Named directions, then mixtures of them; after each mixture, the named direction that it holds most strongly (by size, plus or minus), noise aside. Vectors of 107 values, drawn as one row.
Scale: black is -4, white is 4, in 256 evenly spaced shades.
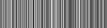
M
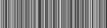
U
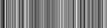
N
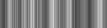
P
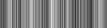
P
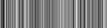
N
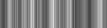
P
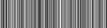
U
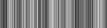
P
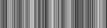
P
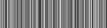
U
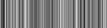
N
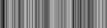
P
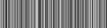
U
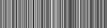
M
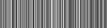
M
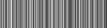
M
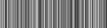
U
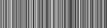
M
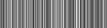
M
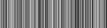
U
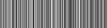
M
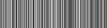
M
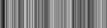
P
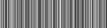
U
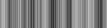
P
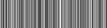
U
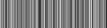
U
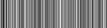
N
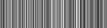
M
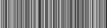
U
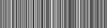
M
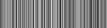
M
